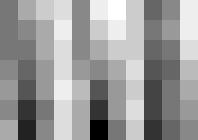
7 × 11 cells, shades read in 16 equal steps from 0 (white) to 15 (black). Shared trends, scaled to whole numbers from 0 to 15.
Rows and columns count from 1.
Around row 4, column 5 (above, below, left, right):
7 4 2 7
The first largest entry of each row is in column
9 1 9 9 9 2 6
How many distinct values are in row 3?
6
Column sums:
49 64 40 12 41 53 29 19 70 55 26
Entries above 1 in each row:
8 8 11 11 10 11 11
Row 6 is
7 12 8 2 5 12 6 2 11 8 6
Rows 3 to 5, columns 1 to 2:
8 8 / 7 9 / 6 10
